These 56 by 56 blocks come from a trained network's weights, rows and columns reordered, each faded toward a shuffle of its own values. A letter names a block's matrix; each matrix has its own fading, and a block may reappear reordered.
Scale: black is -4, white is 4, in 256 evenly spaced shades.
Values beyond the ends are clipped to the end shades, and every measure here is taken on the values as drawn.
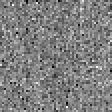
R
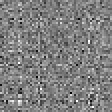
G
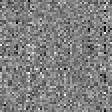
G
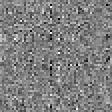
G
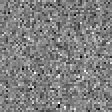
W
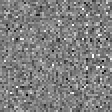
W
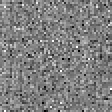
R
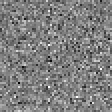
W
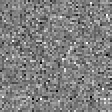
W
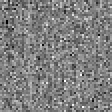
R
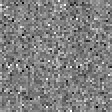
R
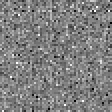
R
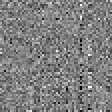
G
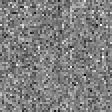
R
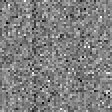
R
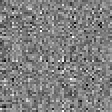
G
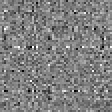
G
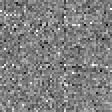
W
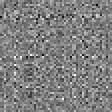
G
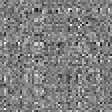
G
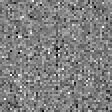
R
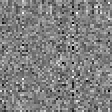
G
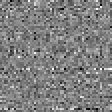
G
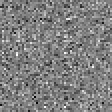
W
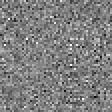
W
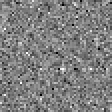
W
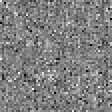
R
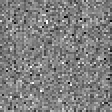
R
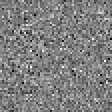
W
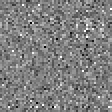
W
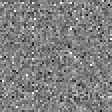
W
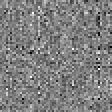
G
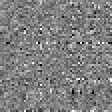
G
